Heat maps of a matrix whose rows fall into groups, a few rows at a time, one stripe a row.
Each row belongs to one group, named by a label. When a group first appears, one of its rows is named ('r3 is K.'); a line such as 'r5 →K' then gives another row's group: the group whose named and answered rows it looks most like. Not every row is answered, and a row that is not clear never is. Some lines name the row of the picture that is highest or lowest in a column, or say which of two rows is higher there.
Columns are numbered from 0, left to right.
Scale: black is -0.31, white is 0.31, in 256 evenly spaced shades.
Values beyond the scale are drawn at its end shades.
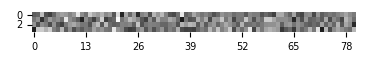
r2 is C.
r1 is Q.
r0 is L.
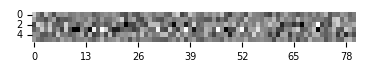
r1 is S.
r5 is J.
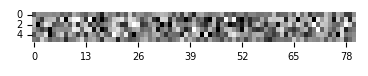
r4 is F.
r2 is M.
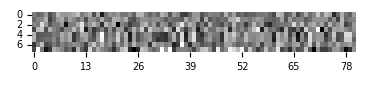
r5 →J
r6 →L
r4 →J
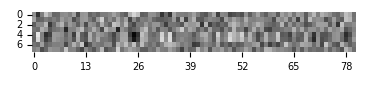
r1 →J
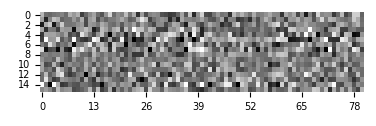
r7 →C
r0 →J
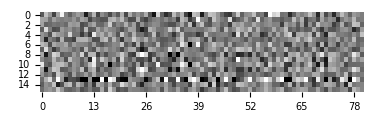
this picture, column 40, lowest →13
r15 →S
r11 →M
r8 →M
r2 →J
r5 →C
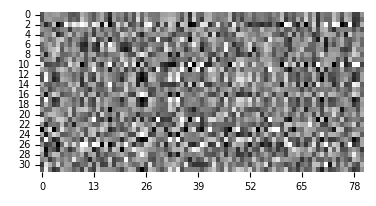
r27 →C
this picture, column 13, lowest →27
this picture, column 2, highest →23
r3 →C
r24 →M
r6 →S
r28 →M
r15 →Q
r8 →M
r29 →Q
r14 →J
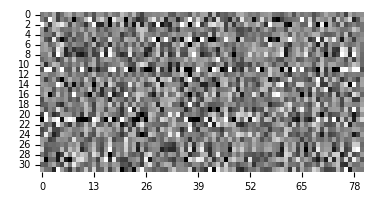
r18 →L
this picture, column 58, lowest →1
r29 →C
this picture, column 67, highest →2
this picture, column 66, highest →8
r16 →Q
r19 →S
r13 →L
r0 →F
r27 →J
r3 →M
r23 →L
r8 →S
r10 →M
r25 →Q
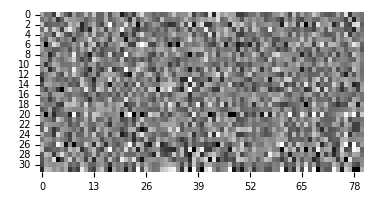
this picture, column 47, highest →31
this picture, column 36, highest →31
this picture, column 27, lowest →26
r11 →Q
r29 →F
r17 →Q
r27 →J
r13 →L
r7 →C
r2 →J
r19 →L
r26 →S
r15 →L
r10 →M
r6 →M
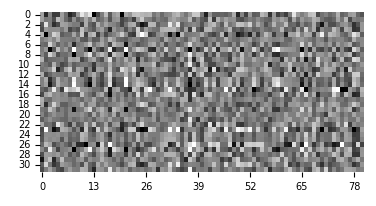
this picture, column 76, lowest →15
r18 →M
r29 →L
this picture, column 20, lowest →0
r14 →Q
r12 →J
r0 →C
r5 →S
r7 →Q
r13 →Q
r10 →L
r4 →M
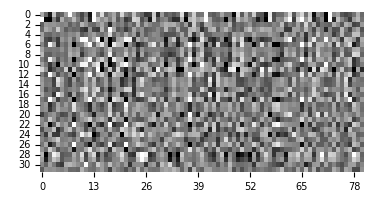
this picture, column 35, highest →0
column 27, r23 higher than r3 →Yes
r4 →J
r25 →S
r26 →Q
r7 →J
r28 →M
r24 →C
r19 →Q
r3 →S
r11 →C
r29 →M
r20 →L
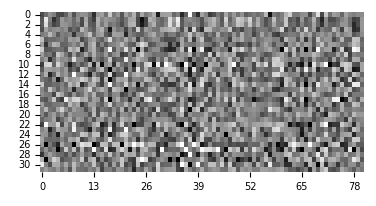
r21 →F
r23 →Q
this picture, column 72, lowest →10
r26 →C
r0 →L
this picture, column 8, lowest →26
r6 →M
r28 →L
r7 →J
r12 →Q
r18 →J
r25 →J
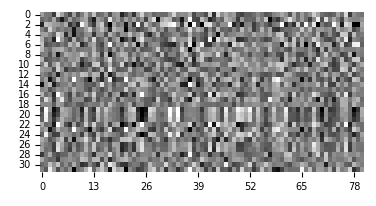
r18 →S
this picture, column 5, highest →17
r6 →J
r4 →S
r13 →Q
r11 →S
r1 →L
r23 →Q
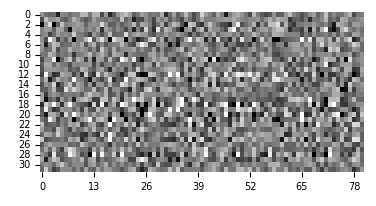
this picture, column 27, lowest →28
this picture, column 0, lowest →2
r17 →C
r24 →S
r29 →M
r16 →L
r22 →J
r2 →L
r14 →F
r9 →F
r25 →J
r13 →Q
